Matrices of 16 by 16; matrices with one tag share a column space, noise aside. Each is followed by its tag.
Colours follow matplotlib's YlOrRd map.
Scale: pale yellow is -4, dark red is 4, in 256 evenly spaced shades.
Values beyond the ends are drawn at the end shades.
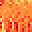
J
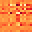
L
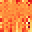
J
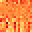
J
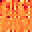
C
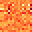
L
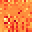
J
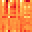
C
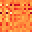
L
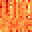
C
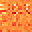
L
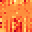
J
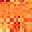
J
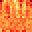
C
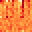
C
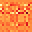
L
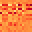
L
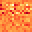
L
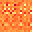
L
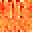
C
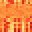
J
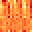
C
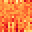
J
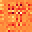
L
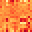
J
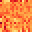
J
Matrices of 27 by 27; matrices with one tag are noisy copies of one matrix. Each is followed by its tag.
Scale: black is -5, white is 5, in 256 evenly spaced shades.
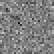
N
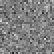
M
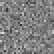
N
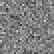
N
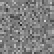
N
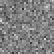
M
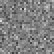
M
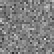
M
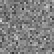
M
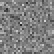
N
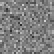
N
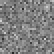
M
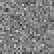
N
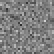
N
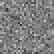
N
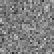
M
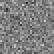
N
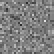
N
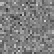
N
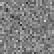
N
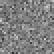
M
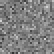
M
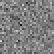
N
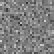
N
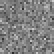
M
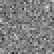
M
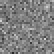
M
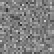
N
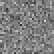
N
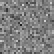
N
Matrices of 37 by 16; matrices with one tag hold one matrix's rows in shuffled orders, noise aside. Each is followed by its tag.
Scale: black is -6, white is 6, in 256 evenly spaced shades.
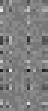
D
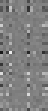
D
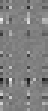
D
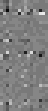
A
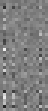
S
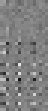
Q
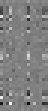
D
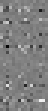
A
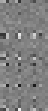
Q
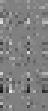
D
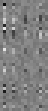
S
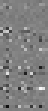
A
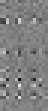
Q
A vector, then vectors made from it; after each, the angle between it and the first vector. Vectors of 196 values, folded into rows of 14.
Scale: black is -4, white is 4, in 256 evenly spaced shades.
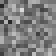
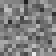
partly aligned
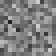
partly aligned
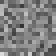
partly opposed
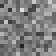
partly aligned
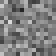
nearly opposite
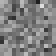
partly opposed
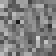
partly opposed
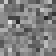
partly opposed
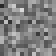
nearly parallel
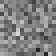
orthogonal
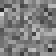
orthogonal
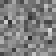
partly aligned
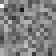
nearly opposite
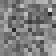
orthogonal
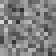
nearly opposite
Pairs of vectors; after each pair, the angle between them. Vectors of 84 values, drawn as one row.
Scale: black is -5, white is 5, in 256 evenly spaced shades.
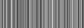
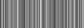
partly opposed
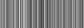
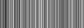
partly opposed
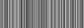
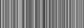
orthogonal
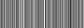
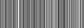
partly opposed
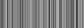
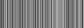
partly aligned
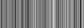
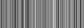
nearly parallel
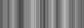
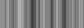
nearly opposite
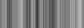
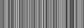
orthogonal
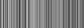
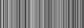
nearly parallel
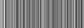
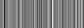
partly opposed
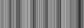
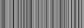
orthogonal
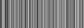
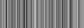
orthogonal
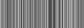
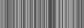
nearly parallel
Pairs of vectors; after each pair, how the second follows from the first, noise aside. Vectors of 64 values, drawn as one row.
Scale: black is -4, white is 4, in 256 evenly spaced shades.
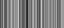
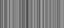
shrunk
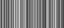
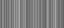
shrunk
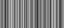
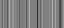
partly zeroed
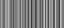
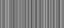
shrunk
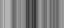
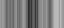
reversed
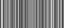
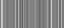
partly zeroed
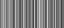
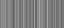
shrunk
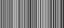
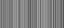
shrunk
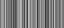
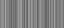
shrunk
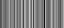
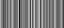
reversed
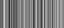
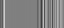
partly zeroed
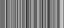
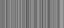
shrunk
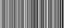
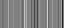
partly zeroed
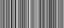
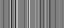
partly zeroed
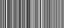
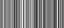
reversed
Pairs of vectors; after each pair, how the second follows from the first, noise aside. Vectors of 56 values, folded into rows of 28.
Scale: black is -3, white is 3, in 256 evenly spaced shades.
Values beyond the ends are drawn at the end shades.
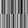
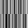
reversed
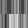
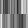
wrapped around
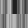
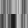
reversed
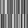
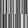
reversed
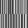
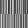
wrapped around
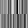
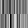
reversed
